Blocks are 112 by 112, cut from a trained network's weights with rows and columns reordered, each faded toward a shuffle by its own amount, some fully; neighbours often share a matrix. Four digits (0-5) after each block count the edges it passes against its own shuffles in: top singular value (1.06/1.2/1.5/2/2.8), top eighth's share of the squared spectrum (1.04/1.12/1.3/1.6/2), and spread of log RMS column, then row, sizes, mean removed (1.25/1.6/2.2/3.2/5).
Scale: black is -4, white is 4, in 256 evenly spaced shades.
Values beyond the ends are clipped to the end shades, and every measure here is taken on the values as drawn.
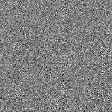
3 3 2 2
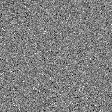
2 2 1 1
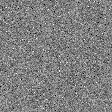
1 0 0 0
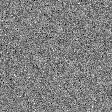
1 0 0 0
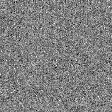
3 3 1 1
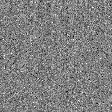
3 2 0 1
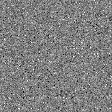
2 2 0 1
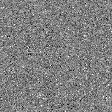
2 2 1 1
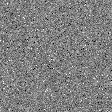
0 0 0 0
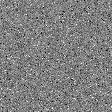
0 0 0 0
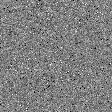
0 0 0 0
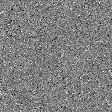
0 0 0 0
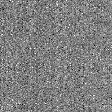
3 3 1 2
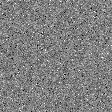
0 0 0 0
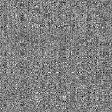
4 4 2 3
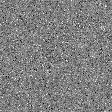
1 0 0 0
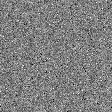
1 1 0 0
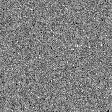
2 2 0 0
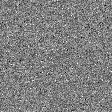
1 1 0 0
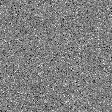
1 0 0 0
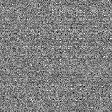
4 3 1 2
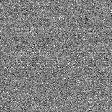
3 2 0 1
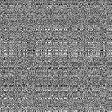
5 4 2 3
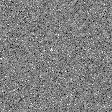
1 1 0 0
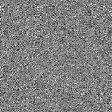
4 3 2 2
